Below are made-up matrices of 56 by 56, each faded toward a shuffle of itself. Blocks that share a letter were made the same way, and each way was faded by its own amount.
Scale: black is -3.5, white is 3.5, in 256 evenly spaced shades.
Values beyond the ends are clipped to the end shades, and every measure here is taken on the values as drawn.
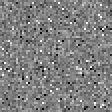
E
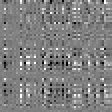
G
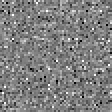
E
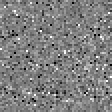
E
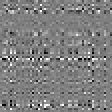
G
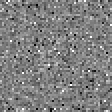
E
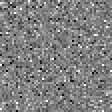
E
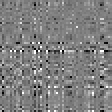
G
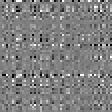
G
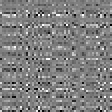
G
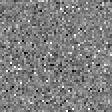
E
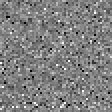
E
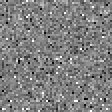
E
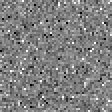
E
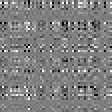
G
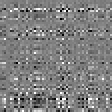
G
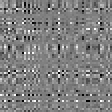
G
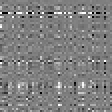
G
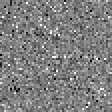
E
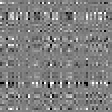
G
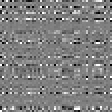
G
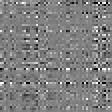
G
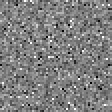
E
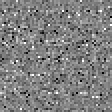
E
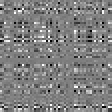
G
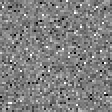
E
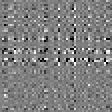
G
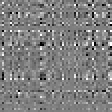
G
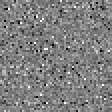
E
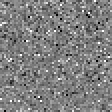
E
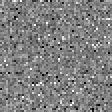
E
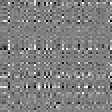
G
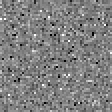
E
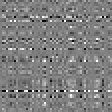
G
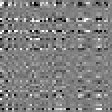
G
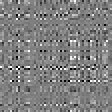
G
